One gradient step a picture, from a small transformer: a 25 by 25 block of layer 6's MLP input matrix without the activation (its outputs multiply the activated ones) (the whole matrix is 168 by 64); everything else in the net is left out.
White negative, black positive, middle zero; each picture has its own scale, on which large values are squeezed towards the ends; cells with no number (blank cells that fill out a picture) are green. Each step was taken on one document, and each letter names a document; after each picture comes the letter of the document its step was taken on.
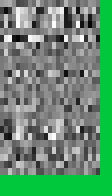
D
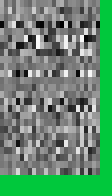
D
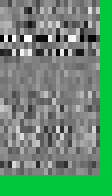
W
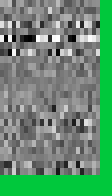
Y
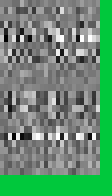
W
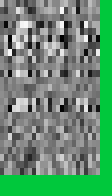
D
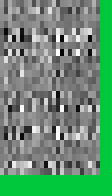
Y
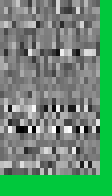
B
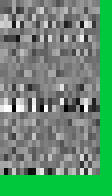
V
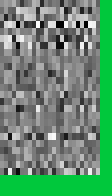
D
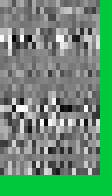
Y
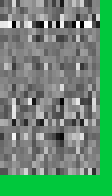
V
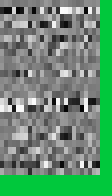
Y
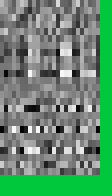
B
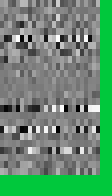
B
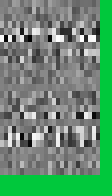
W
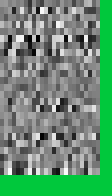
D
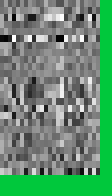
V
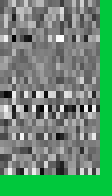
V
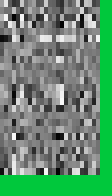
V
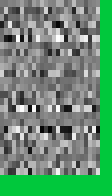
Y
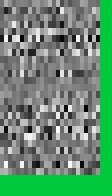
W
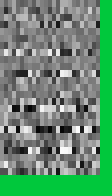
B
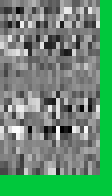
Y
